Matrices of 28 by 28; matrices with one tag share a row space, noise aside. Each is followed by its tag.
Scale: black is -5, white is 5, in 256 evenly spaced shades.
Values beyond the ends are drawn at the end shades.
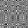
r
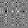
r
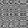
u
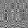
r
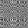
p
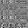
u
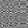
u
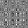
r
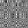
r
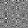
r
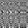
u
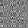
p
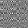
p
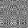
p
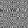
p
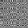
p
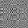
p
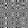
r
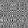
p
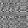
u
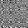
u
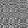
u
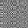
p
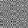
p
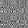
p
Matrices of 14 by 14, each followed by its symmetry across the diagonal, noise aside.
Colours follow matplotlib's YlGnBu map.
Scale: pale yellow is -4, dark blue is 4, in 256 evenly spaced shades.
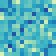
symmetric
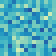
neither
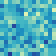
antisymmetric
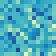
symmetric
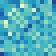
symmetric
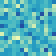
neither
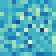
antisymmetric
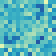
symmetric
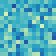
antisymmetric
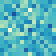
symmetric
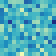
antisymmetric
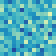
antisymmetric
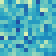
neither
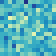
neither
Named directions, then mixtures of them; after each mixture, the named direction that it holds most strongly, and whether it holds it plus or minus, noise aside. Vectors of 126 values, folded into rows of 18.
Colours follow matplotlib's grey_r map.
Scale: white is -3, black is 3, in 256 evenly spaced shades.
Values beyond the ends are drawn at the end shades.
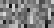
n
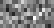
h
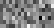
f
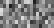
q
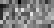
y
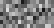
h, minus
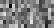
n, plus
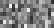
n, minus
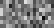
q, plus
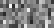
n, minus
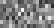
f, minus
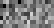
y, plus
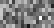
f, minus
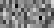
f, plus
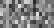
q, plus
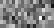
f, minus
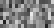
n, plus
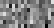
n, plus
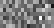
f, minus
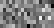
f, minus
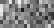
y, minus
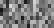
q, minus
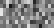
q, plus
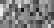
y, minus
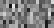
n, plus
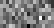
f, minus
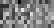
y, plus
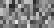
q, plus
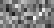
h, plus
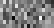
f, minus
